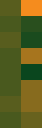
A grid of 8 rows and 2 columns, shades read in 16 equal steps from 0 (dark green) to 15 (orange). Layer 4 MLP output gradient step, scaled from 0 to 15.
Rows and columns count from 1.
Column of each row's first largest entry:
2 1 1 2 1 2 2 2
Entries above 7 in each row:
1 0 0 1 0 1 1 0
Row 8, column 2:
6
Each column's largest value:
5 15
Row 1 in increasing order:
5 15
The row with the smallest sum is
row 5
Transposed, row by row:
5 4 5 4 4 4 5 4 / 15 2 1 10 0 8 8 6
